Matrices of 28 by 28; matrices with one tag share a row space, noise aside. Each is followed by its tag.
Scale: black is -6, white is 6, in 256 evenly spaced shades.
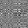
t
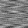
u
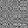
t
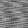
u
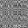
t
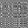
t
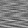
u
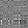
t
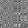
t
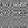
t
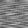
u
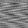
u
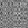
t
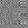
t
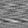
u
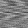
u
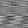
u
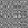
t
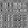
t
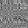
t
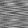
u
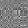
t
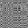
t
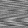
u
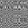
t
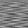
u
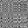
t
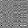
t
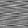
u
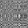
t
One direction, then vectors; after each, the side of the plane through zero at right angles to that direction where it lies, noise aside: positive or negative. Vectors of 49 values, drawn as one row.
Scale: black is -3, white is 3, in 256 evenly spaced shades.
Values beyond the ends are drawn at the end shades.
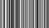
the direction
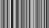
positive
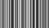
positive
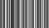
positive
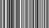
positive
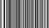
positive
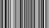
negative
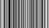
positive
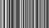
positive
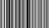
positive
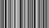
negative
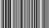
negative
